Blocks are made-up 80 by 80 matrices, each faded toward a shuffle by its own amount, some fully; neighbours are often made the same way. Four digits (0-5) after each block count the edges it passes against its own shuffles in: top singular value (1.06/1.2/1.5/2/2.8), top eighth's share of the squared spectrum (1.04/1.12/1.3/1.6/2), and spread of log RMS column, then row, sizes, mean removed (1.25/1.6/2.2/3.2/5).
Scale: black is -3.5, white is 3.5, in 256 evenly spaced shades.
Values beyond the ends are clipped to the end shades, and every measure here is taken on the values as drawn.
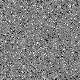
3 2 0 0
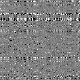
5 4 2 3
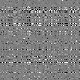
5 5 2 4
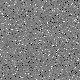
0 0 0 0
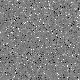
1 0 0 0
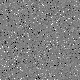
0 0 0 0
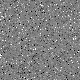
0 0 0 0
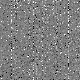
2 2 2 0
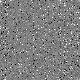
1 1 2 0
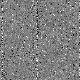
2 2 2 0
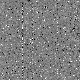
2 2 1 0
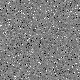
0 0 0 0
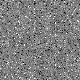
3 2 1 0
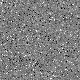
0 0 0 0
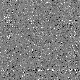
2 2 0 1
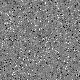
2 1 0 0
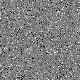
3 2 0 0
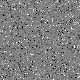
0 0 0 0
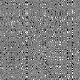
4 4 3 2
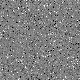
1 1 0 0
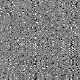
4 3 2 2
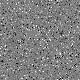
0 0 0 0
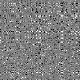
4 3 2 2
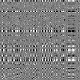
5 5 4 4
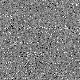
1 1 0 2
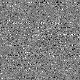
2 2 0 3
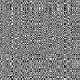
5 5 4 3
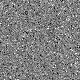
1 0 0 0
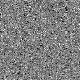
2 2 1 0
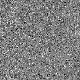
3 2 1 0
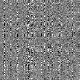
4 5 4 2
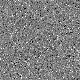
1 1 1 0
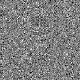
3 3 2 1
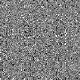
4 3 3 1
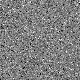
1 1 0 0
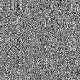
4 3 3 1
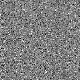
3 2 1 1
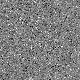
1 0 0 0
